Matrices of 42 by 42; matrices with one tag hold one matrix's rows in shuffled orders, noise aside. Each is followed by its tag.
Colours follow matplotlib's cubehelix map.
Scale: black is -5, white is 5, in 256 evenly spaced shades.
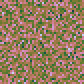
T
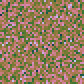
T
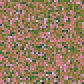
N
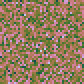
N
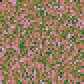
T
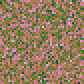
T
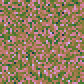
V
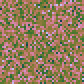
T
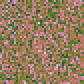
V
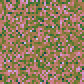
N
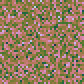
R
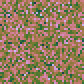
N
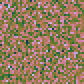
V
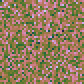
V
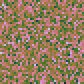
R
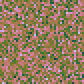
R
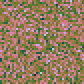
N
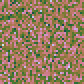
V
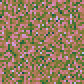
T
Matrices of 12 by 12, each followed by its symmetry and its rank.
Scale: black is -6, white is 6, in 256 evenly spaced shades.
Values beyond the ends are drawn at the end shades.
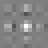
symmetric, rank one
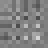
symmetric, rank two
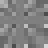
symmetric, rank two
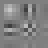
symmetric, rank one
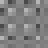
symmetric, rank one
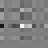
neither, rank one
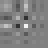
symmetric, rank one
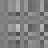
neither, rank one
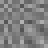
symmetric, rank two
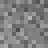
antisymmetric, full rank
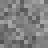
antisymmetric, full rank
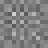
symmetric, rank two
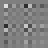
symmetric, rank one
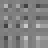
symmetric, rank one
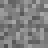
antisymmetric, full rank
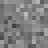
antisymmetric, full rank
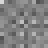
symmetric, rank two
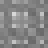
symmetric, rank two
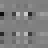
neither, rank one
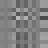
neither, rank one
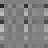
neither, rank one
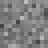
antisymmetric, full rank
